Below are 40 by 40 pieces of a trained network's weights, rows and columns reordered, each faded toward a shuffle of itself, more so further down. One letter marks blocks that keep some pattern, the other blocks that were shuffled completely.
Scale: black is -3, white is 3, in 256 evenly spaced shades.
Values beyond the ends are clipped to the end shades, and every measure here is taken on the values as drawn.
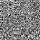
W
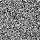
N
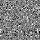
W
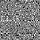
W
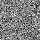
N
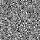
W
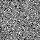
N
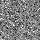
N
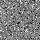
N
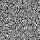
W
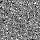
N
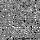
W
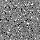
N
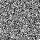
N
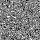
N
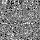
W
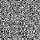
W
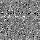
W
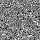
N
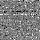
W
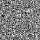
W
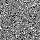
N
